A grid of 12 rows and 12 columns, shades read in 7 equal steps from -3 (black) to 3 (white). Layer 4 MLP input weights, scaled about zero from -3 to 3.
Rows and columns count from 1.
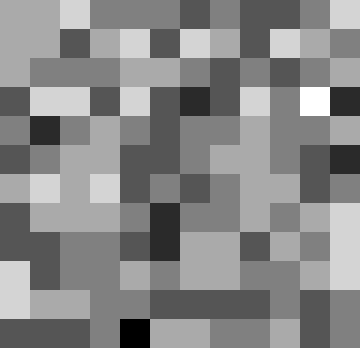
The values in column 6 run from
-2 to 1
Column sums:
3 3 6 5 0 -7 0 1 2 3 2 6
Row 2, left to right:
1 1 -1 1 2 -1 2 1 -1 2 1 0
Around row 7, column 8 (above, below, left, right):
1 0 -1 1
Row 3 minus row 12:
2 1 1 0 4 0 -1 -1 0 -2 1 1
